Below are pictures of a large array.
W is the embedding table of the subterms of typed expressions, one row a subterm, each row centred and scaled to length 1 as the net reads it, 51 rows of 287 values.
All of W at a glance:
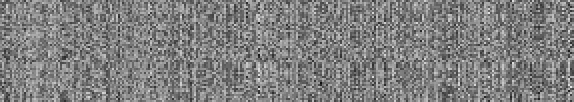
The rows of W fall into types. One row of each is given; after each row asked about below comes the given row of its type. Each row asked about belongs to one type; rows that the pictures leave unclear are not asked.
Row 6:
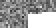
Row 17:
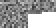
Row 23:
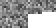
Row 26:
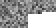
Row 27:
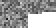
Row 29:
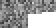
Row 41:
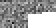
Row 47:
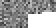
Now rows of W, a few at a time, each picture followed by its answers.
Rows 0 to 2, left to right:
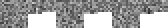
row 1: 41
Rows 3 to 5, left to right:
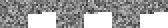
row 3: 26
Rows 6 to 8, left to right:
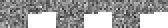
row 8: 41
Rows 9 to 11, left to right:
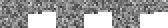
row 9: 23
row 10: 23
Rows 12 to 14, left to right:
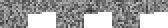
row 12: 47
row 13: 17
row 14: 41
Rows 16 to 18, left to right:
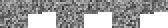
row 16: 17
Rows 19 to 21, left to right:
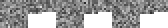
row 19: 6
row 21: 26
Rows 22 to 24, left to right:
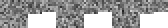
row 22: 27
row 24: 47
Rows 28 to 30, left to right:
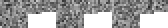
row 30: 23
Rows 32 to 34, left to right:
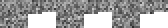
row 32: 17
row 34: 23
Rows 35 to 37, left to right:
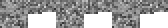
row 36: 27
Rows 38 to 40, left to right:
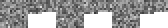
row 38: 6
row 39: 23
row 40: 17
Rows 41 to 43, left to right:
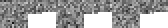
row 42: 29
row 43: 27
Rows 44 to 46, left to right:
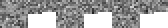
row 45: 6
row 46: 27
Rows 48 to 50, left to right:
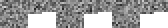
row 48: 47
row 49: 17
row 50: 47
